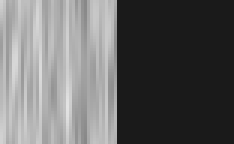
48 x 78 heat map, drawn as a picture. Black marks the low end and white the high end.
It is made of 1 by 2 panels. Panel 1,1: high, streaked downward. Panel 1,2: very low, flat.
